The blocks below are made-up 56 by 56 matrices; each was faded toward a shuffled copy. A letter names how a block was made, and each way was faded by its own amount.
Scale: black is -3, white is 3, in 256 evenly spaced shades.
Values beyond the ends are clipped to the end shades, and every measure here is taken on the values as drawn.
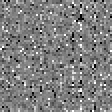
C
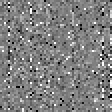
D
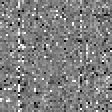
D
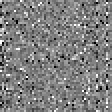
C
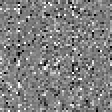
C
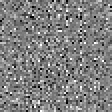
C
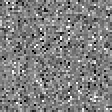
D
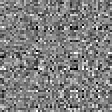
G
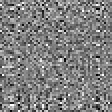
G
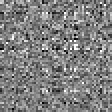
G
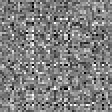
G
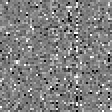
D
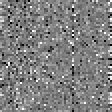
C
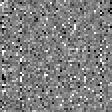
D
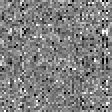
C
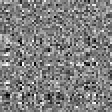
G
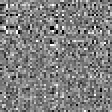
G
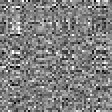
G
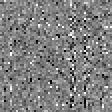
C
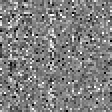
D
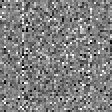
D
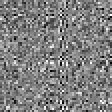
G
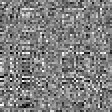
G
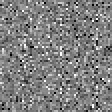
D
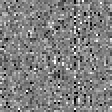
C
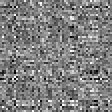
G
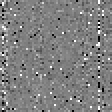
D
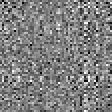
G
